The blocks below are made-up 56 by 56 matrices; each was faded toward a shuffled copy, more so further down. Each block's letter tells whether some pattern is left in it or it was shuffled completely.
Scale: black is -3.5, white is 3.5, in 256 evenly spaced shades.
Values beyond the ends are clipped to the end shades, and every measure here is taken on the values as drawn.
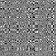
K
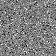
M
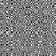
K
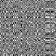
K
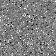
M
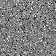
M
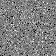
M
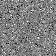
M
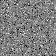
M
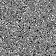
M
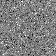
M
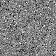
M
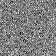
M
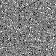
M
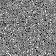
M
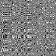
K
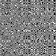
K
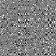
K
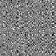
K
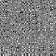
K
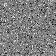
M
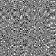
K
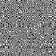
K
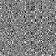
K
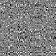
K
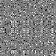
K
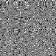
K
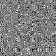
K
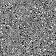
M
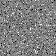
M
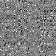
K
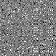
K
